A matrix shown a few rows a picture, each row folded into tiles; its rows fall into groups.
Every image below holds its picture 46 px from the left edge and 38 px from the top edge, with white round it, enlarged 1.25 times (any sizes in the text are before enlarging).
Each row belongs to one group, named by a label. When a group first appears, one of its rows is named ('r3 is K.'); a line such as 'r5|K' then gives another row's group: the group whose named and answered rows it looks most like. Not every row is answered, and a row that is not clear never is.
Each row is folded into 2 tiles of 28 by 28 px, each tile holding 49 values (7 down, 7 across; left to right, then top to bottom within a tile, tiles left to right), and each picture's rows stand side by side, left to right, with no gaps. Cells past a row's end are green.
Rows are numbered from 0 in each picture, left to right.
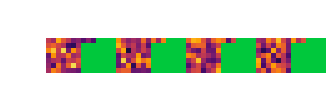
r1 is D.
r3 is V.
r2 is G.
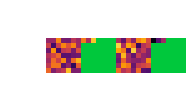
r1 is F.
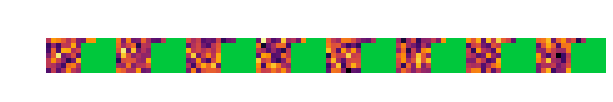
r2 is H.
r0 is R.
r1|F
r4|D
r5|D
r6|G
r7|G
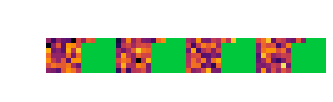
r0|H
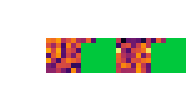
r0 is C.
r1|H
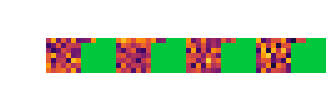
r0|V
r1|G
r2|D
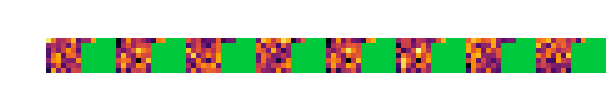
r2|H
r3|F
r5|R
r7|C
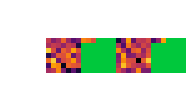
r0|D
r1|F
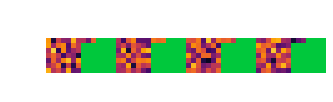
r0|F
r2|G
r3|D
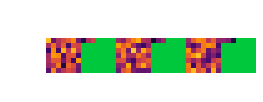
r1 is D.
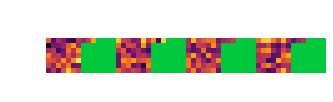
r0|H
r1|F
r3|C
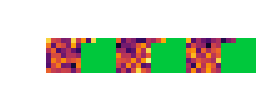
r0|F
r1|H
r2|H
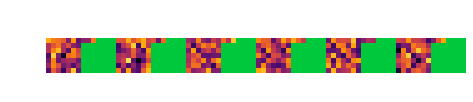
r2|F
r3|G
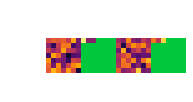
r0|V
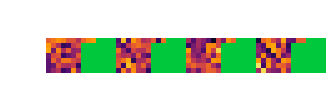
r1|V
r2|H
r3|V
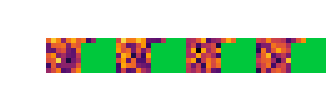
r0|G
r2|D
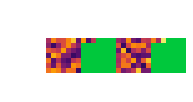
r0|V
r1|F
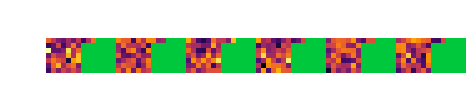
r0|H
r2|H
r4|R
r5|C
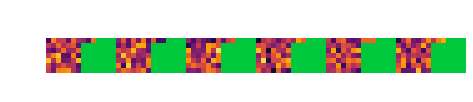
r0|V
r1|V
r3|D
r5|F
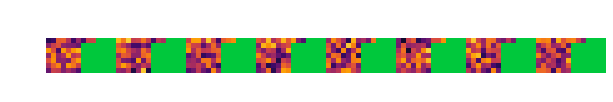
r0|D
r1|C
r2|C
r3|G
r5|D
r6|C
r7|G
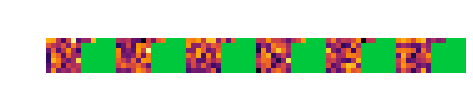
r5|C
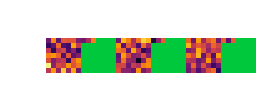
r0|V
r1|F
